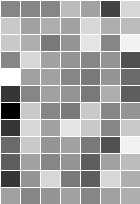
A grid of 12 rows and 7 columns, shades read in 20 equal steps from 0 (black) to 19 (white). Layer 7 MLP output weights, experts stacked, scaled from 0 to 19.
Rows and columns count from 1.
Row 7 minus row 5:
-19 3 -2 -1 6 -1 3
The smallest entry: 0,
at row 7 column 1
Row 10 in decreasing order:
14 12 12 11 10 7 7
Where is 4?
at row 6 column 1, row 8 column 1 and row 11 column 1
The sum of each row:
77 95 93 76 81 66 70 89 79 73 76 80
